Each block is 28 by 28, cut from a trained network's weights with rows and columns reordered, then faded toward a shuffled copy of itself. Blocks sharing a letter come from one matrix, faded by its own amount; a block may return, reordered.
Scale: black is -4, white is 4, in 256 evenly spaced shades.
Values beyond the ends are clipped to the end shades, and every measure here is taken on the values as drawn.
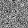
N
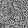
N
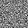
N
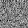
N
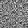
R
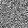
R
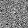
N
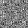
R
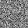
N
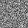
N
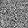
R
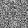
R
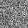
N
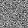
N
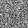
N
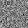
R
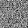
R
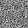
N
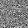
N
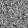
N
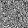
R
